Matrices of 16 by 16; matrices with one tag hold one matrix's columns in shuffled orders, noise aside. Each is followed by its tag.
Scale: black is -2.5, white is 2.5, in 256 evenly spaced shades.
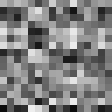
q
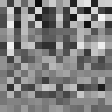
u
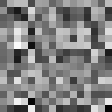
q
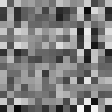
q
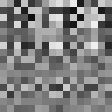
u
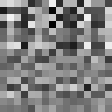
u
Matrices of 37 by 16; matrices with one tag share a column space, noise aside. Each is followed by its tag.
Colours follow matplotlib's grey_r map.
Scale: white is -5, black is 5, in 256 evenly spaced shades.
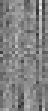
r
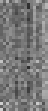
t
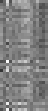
t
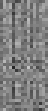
t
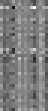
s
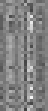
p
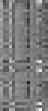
t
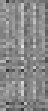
t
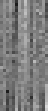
r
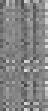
t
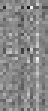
s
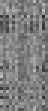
p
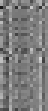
s
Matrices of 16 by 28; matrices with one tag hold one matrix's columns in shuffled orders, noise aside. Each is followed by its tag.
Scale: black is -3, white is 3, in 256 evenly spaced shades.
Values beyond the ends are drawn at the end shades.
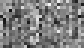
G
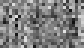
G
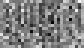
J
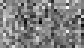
G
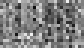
J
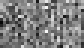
G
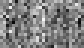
G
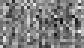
G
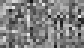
G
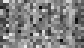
J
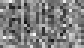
J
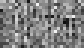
G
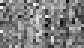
G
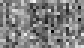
J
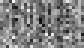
J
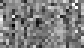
G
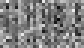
J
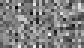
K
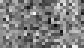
K
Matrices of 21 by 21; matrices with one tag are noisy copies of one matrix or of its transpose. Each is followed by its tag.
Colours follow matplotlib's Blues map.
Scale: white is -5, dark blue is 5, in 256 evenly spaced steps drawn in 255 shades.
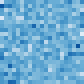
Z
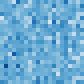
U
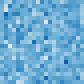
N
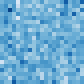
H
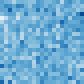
H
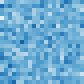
Z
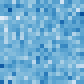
H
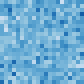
H
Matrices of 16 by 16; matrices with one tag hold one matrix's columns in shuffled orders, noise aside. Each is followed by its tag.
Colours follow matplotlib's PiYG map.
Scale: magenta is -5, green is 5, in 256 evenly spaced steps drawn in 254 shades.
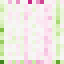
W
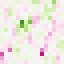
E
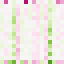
W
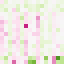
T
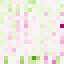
T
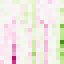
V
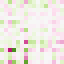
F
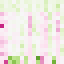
T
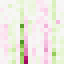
V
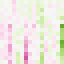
V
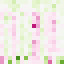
T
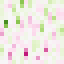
E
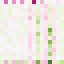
W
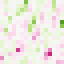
E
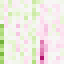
V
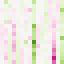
V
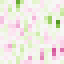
E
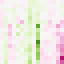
V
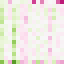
W
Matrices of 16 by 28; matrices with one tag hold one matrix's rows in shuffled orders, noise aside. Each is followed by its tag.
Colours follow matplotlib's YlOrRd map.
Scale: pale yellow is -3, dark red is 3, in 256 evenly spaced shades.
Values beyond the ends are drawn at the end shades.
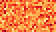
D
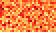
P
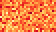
P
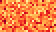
D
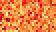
P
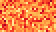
D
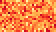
D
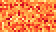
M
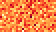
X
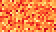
M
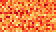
M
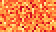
X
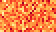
X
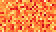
X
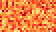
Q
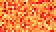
D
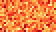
D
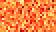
X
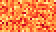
Q
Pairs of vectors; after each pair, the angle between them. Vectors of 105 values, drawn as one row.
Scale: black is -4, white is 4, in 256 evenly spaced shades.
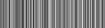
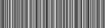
partly aligned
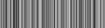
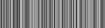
partly aligned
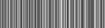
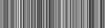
partly aligned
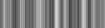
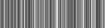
partly aligned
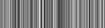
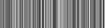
nearly opposite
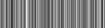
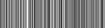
partly aligned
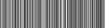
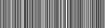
nearly parallel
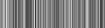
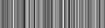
partly opposed
